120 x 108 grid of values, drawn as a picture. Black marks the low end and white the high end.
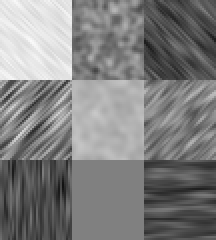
The table splits into 3 rows of 3 panels. Panel 1,1: very high, slanting down to the right, faint in contrast. Panel 1,2: middling, blotchy. Panel 1,3: low, slanting down to the right. Panel 2,1: middling, slanting up to the right, strong in contrast. Panel 2,2: high, blotchy, faint in contrast. Panel 2,3: middling, slanting up to the right. Panel 3,1: low, streaked downward. Panel 3,2: middling, flat. Panel 3,3: low, streaked across.
